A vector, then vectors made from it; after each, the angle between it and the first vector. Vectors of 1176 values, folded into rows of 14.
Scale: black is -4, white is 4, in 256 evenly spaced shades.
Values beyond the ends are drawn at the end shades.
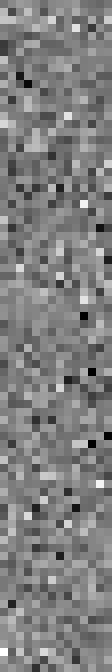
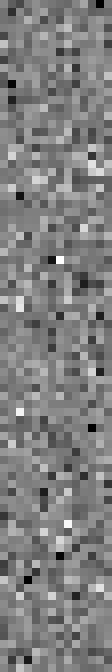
orthogonal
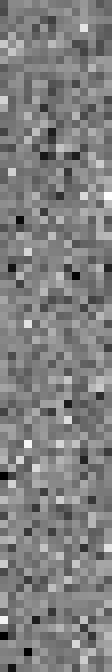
orthogonal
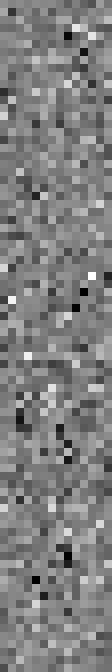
orthogonal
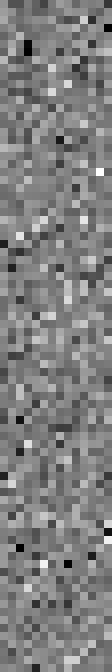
orthogonal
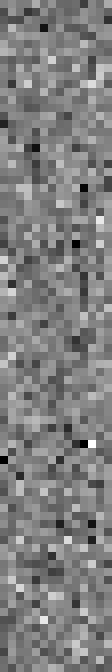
partly opposed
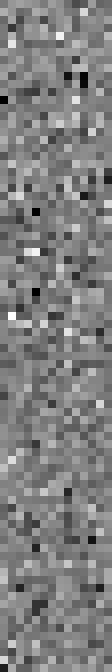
orthogonal
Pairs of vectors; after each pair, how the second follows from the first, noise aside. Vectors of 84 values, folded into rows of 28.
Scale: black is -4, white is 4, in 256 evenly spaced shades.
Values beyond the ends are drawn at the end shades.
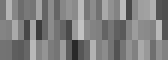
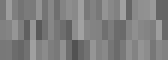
shrunk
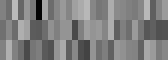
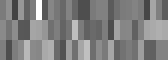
negated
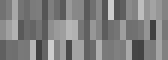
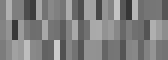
reversed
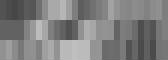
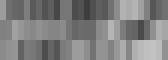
wrapped around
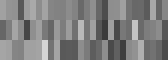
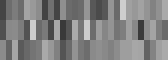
reversed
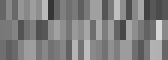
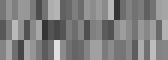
wrapped around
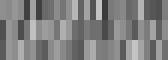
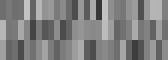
negated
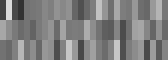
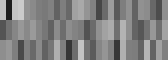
negated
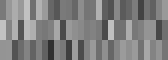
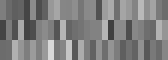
negated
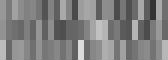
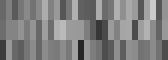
negated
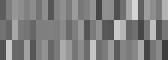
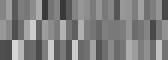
wrapped around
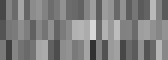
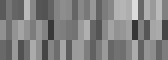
wrapped around
